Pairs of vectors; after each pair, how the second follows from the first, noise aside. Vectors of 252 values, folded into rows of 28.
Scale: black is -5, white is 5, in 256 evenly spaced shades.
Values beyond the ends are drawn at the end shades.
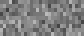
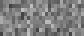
shuffled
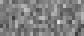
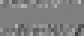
partly zeroed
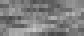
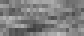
negated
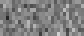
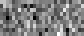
scaled up
